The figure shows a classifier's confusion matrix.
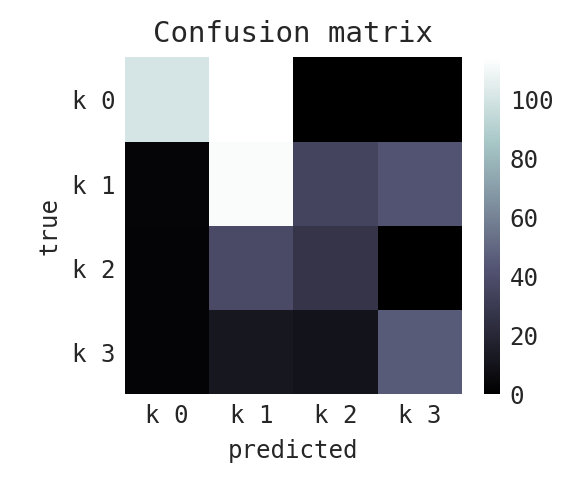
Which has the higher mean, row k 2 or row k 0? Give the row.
k 0
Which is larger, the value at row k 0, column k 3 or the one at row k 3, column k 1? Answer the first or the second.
the second
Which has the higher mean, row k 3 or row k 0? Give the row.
k 0
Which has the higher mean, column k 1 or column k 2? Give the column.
k 1
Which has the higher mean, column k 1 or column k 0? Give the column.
k 1
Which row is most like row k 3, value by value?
k 2
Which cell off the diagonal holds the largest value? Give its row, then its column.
k 0, k 1
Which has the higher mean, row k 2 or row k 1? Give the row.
k 1
